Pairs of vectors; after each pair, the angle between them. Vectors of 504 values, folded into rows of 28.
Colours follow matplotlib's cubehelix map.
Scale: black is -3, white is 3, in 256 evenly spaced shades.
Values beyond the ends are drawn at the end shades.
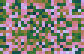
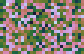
nearly parallel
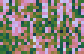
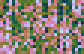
nearly opposite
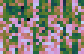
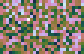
partly opposed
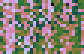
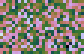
orthogonal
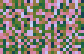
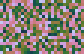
orthogonal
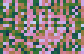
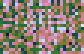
nearly parallel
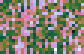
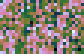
nearly opposite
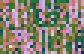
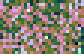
partly aligned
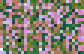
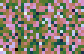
partly aligned
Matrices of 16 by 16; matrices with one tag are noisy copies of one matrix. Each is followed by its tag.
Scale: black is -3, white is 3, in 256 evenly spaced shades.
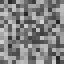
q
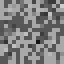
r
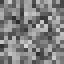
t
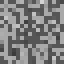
q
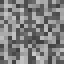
q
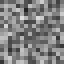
q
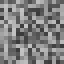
q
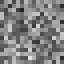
t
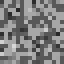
t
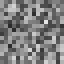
r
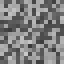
r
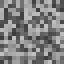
t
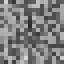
q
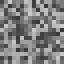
t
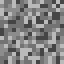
r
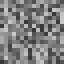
q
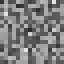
q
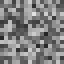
t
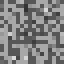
q
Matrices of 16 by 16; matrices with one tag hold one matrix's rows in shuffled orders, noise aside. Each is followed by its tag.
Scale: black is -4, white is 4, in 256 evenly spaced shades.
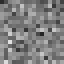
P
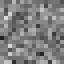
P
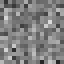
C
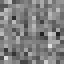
C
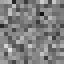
P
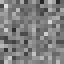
C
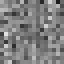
C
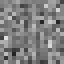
C
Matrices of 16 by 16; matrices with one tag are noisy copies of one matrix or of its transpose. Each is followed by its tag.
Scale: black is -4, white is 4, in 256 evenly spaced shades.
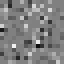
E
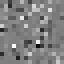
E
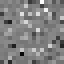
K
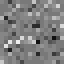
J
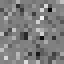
J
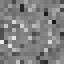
K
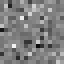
E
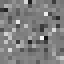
E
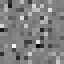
E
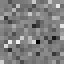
J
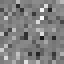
J
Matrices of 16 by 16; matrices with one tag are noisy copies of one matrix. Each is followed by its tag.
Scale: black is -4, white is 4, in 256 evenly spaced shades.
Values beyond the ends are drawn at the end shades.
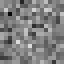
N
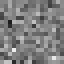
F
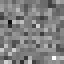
F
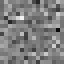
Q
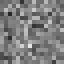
N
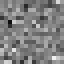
F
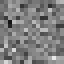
F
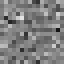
Q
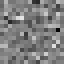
Q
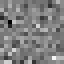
F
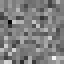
F
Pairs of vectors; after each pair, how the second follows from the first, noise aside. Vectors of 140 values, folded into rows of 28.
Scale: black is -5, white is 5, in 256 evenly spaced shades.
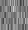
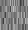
copied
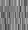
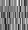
scaled up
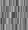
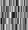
scaled up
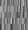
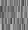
negated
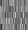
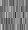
negated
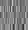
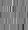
partly zeroed
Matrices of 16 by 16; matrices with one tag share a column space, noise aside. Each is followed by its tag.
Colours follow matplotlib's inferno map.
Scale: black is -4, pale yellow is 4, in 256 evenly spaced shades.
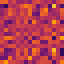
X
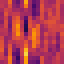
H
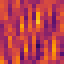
H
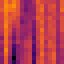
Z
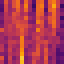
Z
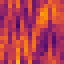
H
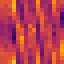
H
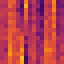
Z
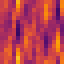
H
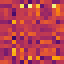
X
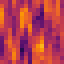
H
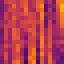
Z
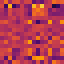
X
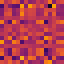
X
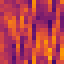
H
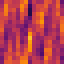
H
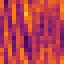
H
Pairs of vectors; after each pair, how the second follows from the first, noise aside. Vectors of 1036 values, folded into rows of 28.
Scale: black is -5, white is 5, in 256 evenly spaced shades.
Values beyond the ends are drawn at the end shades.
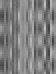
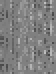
partly zeroed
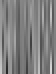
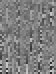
sign-scrambled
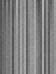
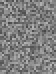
shuffled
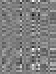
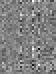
sign-scrambled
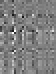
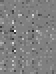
partly zeroed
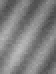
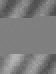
partly zeroed
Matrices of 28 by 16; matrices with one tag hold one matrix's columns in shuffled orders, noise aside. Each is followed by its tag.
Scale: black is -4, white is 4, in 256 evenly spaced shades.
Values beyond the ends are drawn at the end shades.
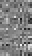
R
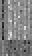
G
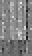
G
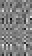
R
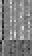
G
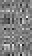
R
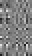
R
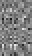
R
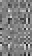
R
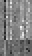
G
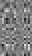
R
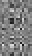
R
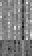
G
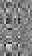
R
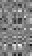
R
